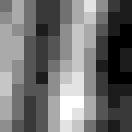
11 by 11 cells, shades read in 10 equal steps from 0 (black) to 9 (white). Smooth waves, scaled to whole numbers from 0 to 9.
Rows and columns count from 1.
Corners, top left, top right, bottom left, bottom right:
4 1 5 2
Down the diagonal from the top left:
4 6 4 2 3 6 8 5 3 2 2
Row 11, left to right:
5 3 2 3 6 8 7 4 2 1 2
